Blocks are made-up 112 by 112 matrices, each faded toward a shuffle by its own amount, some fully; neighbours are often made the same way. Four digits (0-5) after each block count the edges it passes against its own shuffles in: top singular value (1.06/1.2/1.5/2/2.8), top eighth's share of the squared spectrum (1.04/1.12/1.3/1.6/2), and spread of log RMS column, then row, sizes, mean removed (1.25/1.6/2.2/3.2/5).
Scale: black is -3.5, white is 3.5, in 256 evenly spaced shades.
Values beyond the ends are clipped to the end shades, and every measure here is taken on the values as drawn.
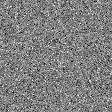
0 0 0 0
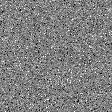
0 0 0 0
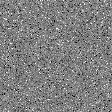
1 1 1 0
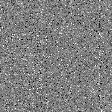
1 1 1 0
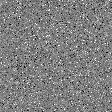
0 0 0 0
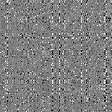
5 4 3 2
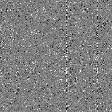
4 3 2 1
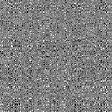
4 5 3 3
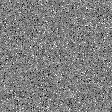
2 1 0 0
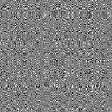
5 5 3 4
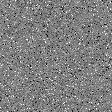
1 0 0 0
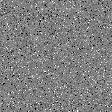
1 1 0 0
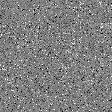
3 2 0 1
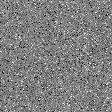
2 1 0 0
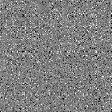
4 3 2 2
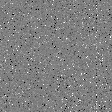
2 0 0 0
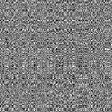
5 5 3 4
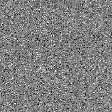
4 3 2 1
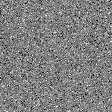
0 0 0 0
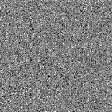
4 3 1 1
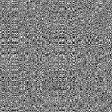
5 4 3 3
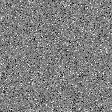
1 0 0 0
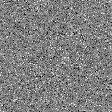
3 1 0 0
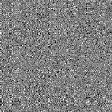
4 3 2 2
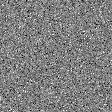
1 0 0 0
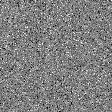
1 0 0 0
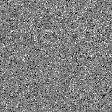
3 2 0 1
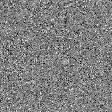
3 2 1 0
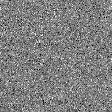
3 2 0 0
